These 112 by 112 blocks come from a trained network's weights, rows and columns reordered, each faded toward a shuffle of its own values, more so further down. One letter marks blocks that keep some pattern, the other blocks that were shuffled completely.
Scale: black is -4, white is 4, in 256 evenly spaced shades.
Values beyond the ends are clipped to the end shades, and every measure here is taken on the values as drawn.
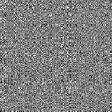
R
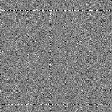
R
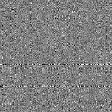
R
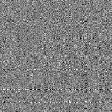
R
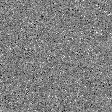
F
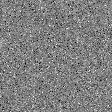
F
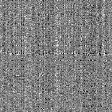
R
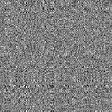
R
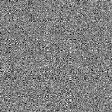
R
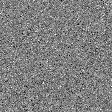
F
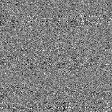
R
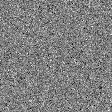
F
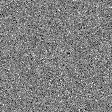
F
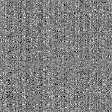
R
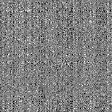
R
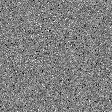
F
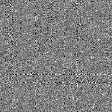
R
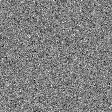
F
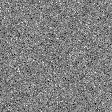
F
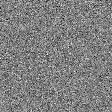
F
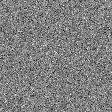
F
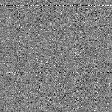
R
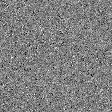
F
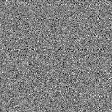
R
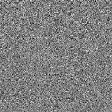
R
